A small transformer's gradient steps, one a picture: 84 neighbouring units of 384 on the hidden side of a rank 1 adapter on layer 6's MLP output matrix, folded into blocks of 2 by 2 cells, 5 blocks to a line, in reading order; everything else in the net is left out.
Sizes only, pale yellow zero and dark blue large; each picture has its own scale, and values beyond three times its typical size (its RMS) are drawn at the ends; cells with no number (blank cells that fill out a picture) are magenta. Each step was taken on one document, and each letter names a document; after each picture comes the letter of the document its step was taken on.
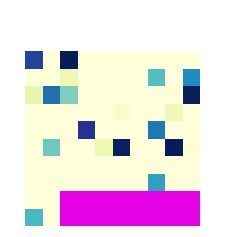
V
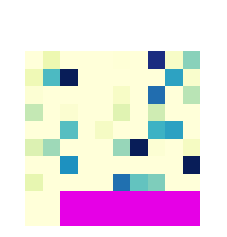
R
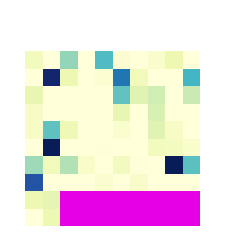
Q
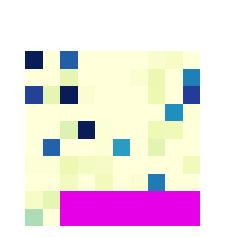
V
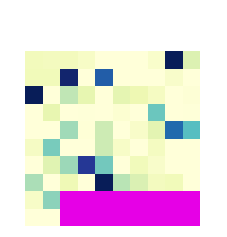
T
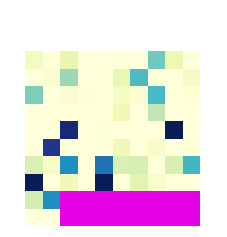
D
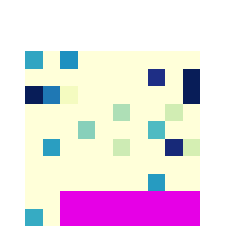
V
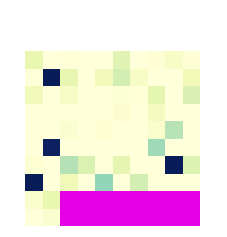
D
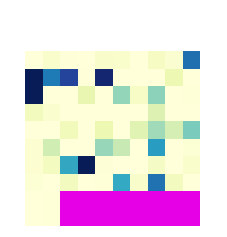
T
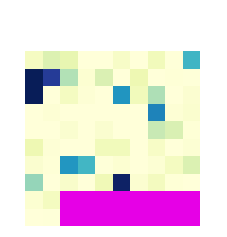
T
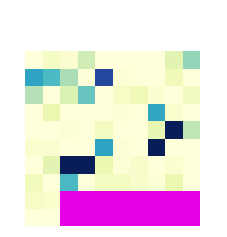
T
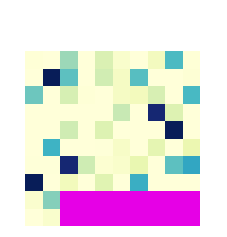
D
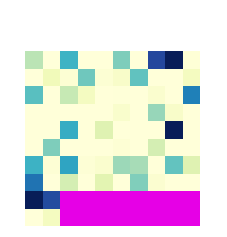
D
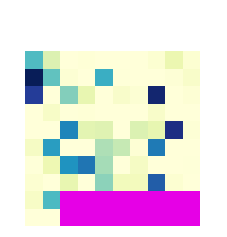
T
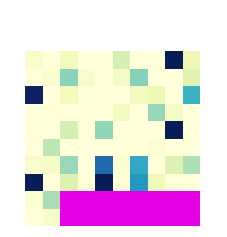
D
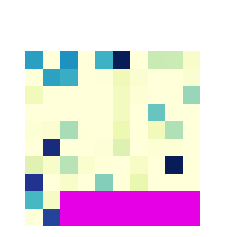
Q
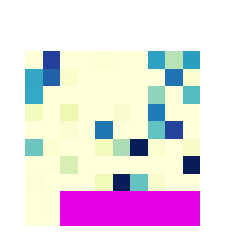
R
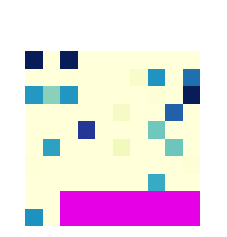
V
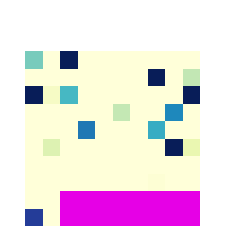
V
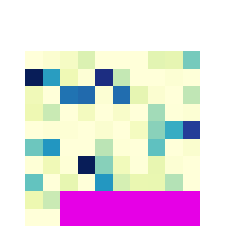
T
